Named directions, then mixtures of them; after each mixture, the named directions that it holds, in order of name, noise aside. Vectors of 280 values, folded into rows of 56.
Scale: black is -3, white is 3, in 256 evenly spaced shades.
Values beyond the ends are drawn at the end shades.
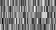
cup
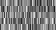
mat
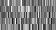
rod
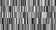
cup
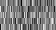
mat, rod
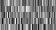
cup, mat, rod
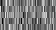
cup, mat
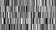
mat, rod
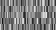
cup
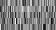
cup, mat, rod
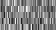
cup, mat, rod
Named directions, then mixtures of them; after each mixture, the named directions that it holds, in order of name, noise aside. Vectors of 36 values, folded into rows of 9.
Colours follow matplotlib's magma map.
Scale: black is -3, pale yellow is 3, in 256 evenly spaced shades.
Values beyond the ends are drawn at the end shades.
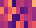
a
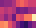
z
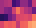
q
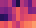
q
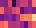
a, q, z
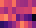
q, z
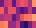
a, z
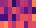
a, q, z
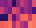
a, q, z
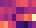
z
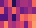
a, q, z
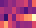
q, z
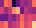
a, q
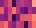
a, q, z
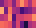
a, z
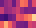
q, z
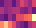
q, z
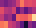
z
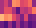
q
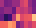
a, q, z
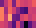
a, q, z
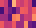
a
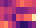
z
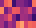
a, q, z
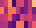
a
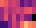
z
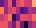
a, z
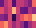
a, q, z
